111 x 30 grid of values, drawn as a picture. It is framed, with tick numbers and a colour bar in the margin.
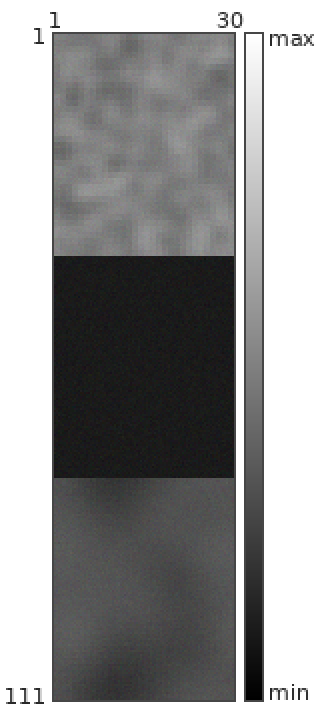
It is made of 3 by 1 panels. Panel 1,1: middling, blotchy, faint in contrast. Panel 2,1: very low, flat. Panel 3,1: low, smooth, faint in contrast.
